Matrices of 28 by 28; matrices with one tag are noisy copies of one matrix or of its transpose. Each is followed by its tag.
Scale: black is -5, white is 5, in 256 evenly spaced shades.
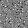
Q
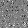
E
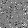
E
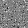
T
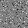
Q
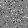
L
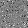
E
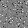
Q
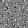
T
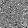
E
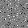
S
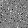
L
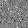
L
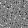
T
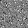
Q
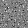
T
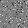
Q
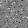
L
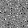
S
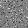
L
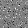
S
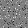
S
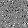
E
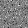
S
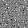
T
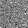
E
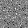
S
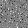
L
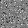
Q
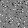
Q
